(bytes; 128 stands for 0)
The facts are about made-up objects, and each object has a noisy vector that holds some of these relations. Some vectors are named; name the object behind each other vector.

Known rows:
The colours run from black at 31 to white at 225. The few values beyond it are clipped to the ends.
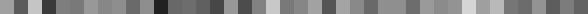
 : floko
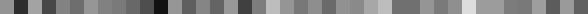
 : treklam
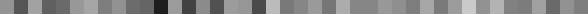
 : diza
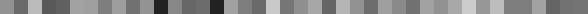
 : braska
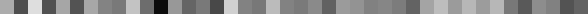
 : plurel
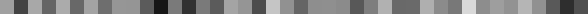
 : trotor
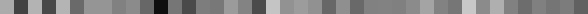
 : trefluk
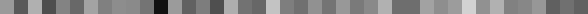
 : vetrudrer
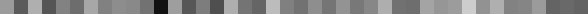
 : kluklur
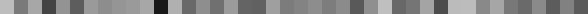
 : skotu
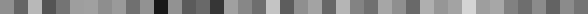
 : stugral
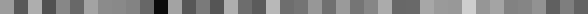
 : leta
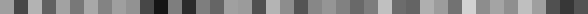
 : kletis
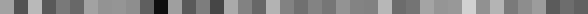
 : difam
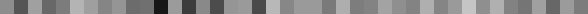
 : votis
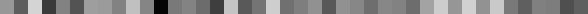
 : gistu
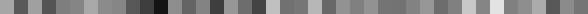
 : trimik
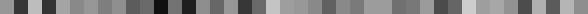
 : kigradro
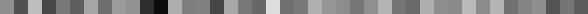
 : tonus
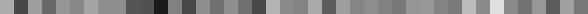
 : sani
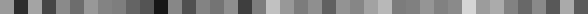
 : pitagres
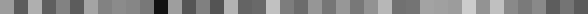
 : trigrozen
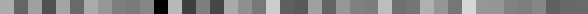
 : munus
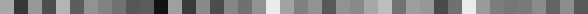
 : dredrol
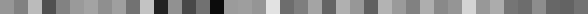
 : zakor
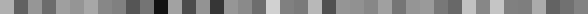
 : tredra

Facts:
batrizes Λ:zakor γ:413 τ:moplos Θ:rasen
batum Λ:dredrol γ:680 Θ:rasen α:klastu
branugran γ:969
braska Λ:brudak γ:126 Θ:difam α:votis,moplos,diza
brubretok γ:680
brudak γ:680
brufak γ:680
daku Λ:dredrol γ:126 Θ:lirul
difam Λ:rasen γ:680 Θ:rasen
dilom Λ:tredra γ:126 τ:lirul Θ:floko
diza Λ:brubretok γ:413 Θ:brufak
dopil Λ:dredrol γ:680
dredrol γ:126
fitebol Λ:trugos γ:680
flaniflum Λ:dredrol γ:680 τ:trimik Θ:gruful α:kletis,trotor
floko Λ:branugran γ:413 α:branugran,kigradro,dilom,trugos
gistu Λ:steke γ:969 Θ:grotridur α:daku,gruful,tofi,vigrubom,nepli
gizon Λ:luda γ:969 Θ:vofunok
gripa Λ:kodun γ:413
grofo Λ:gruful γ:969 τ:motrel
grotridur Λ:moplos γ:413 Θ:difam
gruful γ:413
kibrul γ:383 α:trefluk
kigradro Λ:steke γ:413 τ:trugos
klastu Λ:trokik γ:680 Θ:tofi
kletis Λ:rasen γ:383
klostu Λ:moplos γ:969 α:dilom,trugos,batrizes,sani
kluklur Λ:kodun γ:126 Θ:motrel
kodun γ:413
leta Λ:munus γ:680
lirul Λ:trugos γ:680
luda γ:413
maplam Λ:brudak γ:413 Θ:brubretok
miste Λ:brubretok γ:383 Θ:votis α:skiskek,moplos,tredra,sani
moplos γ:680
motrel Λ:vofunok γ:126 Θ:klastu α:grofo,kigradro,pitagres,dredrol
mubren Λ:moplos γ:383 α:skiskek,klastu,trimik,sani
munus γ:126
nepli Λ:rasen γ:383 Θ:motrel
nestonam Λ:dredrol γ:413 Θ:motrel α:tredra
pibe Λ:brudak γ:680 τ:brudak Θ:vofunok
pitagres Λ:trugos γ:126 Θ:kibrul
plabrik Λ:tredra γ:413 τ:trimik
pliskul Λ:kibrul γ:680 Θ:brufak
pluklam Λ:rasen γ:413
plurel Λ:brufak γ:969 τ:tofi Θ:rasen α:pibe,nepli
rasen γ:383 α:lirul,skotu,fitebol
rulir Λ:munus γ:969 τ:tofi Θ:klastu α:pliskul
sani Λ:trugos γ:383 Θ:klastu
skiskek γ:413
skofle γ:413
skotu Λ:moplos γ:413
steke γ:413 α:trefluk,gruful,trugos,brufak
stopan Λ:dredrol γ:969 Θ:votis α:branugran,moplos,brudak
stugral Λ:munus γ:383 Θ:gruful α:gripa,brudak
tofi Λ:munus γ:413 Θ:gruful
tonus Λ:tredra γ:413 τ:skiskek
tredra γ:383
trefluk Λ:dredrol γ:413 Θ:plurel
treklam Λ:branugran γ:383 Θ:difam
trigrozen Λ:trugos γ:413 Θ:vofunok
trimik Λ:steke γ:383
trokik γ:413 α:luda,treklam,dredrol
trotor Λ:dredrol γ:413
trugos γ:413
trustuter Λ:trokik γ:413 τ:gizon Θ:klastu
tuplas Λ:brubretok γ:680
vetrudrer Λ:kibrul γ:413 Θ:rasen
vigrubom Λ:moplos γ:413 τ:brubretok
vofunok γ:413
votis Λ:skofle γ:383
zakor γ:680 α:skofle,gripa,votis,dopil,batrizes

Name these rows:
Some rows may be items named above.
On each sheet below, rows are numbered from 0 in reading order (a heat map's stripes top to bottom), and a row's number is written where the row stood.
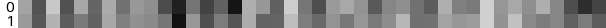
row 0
flaniflum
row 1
trigrozen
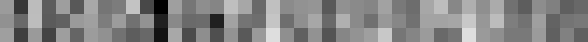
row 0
pibe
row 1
braska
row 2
luda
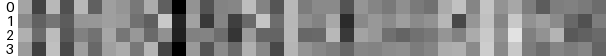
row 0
tofi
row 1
moplos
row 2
mubren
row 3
nepli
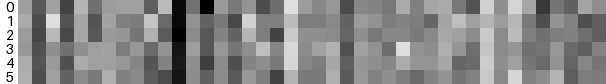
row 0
trugos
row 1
plurel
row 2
daku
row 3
brudak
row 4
branugran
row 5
klastu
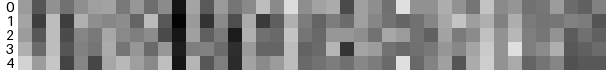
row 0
brudak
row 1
vigrubom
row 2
plabrik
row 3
mubren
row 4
rasen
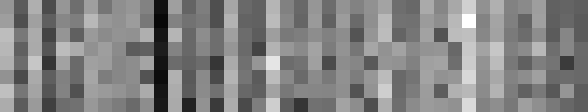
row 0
grotridur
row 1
gizon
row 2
skotu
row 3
dilom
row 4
steke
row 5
pliskul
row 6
fitebol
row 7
brubretok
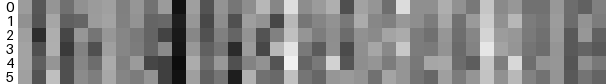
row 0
brudak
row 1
diza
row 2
grofo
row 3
trokik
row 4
skiskek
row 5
plabrik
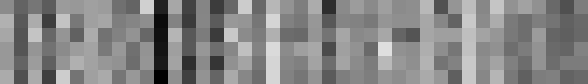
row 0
moplos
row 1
brufak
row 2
rulir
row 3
brudak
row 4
skofle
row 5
gruful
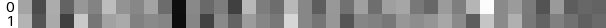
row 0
trustuter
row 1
brufak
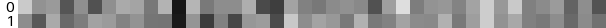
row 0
lirul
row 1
dopil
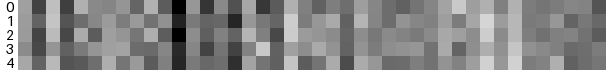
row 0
vigrubom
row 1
stopan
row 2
daku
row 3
batrizes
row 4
miste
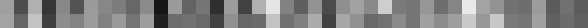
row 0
trokik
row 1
klostu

